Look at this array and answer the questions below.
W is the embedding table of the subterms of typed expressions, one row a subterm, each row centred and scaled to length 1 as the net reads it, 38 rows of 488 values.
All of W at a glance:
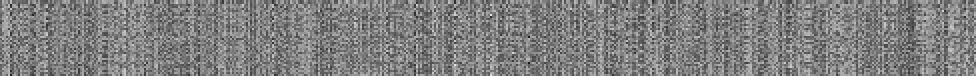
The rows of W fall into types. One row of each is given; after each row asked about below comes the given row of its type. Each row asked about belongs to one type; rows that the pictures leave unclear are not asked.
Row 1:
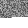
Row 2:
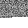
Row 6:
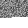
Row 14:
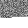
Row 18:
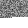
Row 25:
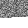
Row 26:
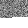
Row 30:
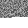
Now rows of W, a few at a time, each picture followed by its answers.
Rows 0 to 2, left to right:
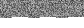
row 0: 1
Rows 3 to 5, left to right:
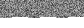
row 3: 2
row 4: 1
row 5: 30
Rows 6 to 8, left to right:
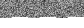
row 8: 6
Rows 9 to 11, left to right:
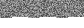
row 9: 18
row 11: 2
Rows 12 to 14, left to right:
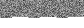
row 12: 18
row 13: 25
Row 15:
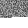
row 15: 1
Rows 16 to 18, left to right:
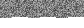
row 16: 6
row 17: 2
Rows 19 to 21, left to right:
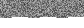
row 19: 1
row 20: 30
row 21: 18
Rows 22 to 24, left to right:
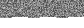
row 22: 30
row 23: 6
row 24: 2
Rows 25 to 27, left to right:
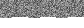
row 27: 6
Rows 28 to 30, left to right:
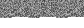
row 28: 30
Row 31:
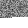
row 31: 18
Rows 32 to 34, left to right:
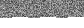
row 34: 1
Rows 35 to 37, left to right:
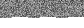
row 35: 6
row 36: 1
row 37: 2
